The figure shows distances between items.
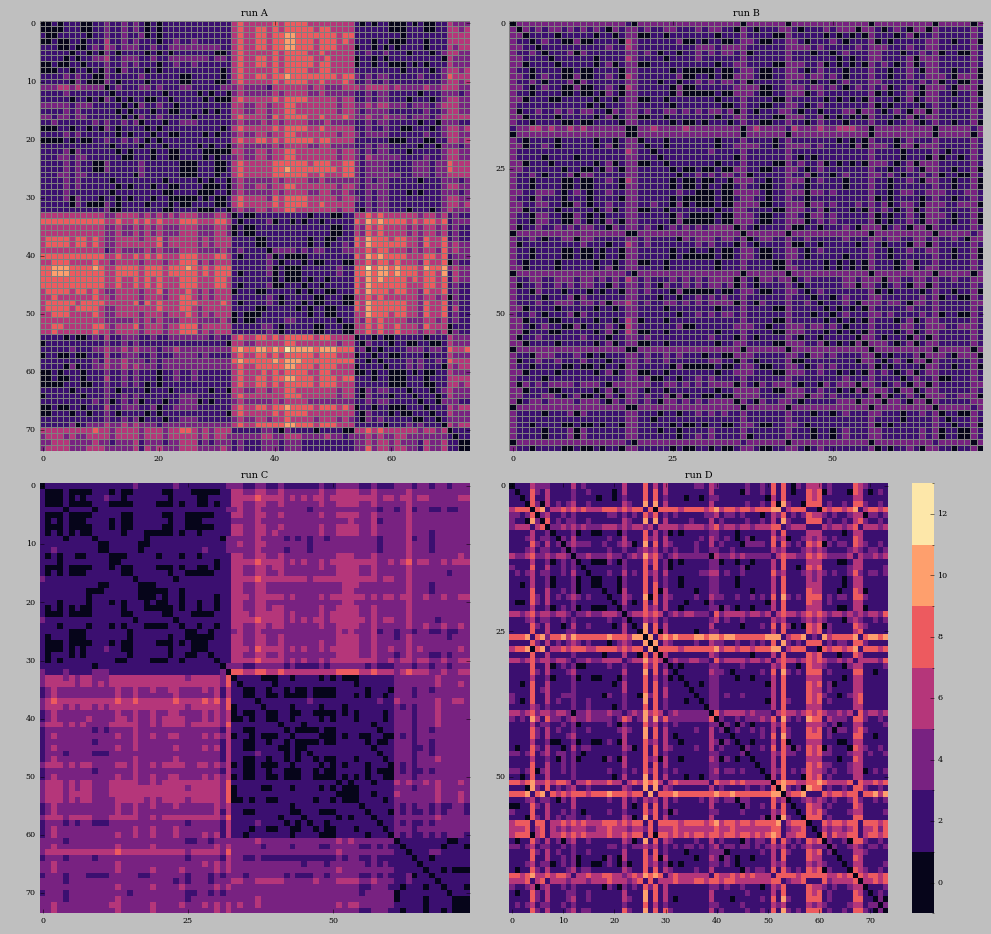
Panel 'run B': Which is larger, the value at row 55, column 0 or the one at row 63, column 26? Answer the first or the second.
the first
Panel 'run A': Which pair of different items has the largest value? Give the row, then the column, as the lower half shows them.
56, 42
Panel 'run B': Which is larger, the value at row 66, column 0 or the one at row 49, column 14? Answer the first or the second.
the second
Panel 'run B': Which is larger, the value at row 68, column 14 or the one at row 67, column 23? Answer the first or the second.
the first
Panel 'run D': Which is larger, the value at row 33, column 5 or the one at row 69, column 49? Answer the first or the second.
the first
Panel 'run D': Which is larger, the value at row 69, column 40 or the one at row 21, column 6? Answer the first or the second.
the first
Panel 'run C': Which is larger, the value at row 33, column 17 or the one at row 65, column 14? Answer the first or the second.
the first
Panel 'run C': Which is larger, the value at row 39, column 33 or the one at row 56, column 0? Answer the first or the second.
the second
